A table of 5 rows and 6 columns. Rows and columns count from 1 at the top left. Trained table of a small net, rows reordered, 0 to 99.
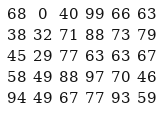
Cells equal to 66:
1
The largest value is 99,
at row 1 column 4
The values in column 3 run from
40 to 88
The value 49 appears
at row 4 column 2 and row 5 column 2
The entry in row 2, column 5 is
73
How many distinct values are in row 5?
6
